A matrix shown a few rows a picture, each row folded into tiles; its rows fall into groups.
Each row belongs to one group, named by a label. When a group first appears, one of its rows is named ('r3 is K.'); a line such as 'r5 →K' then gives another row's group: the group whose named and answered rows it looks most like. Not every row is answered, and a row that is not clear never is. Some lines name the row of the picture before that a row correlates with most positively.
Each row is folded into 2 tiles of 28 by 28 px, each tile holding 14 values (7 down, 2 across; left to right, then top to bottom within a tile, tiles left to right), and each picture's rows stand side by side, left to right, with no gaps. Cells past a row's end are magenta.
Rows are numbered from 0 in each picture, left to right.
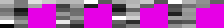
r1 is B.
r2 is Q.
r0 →B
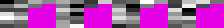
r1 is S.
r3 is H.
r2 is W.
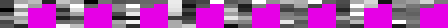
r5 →B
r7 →B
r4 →W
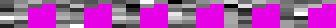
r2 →W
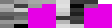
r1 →S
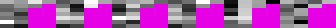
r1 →W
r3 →W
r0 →B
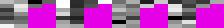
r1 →S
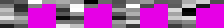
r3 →H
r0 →W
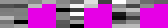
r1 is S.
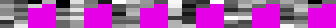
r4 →Q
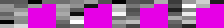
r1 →H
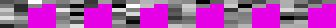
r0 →W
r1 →S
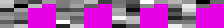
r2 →W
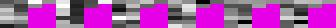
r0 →W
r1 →S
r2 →Q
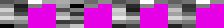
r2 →W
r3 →W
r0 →W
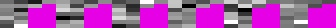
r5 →H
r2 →W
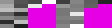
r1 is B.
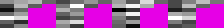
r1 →H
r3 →Q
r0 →Q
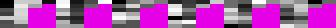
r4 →W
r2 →Q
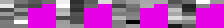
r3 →W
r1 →S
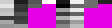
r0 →S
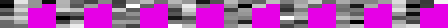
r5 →Q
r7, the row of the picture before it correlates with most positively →0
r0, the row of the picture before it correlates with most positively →1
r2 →H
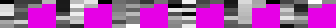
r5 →W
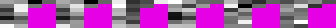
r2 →S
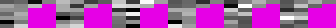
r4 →H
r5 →Q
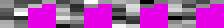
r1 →W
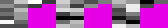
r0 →B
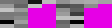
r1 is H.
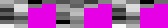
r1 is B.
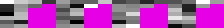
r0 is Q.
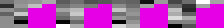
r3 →W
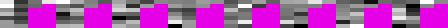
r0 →S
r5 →B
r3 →B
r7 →W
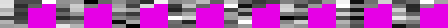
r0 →S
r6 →S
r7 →W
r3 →Q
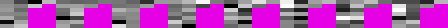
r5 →S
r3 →B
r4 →H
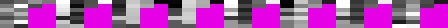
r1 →S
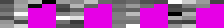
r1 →Q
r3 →Q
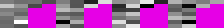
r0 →H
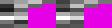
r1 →Q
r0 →Q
